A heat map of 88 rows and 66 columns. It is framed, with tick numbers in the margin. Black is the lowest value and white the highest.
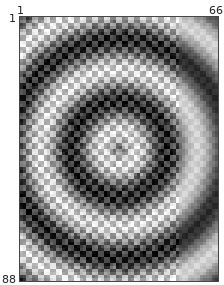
Average level on the scale: 50%. Seam: vertical, 80% of the way across, the right part calmer. Rings: centred on the centre.
